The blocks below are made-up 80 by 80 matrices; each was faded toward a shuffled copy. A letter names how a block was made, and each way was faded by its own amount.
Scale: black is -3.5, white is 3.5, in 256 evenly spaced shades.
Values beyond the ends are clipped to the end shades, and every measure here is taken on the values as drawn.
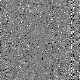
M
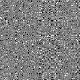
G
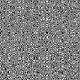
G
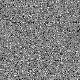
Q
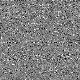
Q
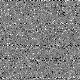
Q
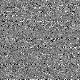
Q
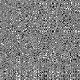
G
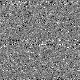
Q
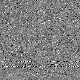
Q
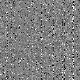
M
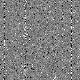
M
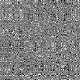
G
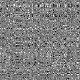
G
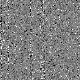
M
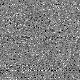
Q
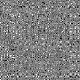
G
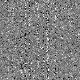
M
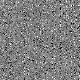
M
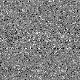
Q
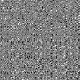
G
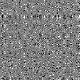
G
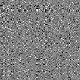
G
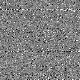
Q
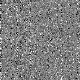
M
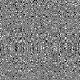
G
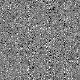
M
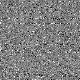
Q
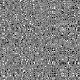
G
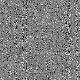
M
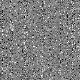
M
